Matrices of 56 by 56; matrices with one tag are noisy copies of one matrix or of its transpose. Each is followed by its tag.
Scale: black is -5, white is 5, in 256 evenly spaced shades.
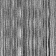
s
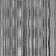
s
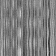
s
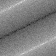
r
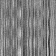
s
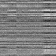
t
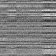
t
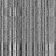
t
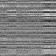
t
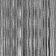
s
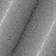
r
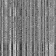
t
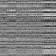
t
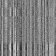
t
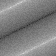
r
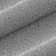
r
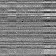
t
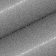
r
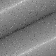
r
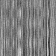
s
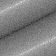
r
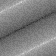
r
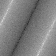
r
